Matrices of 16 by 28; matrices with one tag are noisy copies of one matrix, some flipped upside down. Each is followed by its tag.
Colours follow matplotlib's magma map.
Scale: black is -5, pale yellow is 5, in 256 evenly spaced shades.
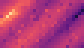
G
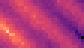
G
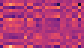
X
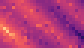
G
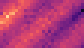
G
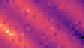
G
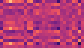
X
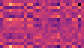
X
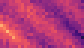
G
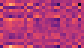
X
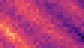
G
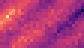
G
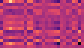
X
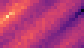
G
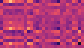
X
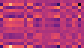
X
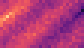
G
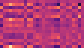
X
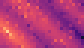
G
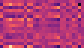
X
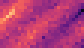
G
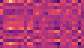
X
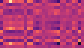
X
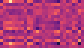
X
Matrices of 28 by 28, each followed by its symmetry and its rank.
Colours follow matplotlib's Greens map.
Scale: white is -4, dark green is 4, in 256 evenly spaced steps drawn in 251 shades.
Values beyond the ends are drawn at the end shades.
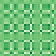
symmetric, rank one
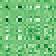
symmetric, rank three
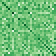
symmetric, rank five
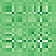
symmetric, rank two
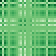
symmetric, rank one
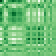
symmetric, rank two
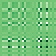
symmetric, rank one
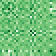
symmetric, rank three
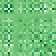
symmetric, rank three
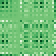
symmetric, rank two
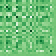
symmetric, rank three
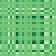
symmetric, rank one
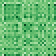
symmetric, rank three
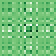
symmetric, rank one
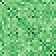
symmetric, rank five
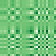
symmetric, rank one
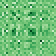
symmetric, rank three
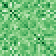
symmetric, rank five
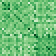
symmetric, rank five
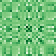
symmetric, rank two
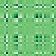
symmetric, rank one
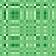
symmetric, rank one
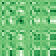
symmetric, rank two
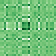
symmetric, rank two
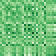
symmetric, rank two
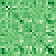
symmetric, rank five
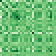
symmetric, rank three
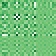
symmetric, rank two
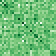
symmetric, rank five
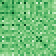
symmetric, rank five
